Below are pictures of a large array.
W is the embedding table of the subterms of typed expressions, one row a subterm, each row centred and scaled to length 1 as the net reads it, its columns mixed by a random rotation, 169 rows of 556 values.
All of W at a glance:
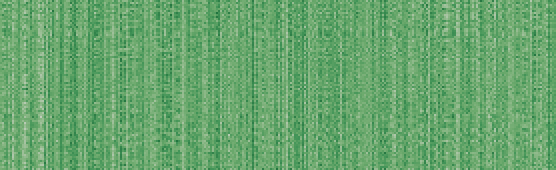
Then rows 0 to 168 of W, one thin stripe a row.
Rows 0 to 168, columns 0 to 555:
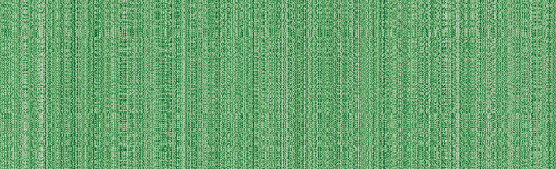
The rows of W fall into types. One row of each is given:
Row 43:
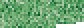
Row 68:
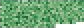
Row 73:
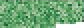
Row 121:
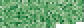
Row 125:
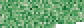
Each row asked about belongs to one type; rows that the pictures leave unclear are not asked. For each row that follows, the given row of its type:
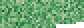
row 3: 43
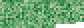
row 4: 68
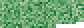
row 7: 43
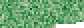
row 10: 125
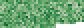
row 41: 73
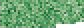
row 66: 73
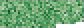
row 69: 73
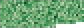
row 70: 73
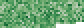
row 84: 73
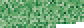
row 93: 43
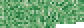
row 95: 121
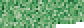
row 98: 125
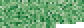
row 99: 121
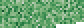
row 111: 43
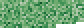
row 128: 43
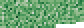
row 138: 68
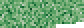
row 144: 125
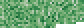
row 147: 121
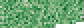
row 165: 68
